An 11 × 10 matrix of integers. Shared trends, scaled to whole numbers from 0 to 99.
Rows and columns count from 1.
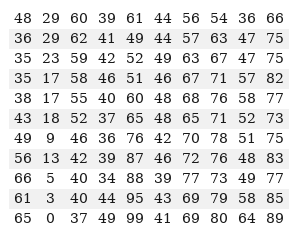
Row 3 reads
35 23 59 42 52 49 63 67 47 75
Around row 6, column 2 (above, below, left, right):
17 9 43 52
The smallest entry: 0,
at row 11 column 2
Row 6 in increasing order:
18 37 43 48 52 52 65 65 71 73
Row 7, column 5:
76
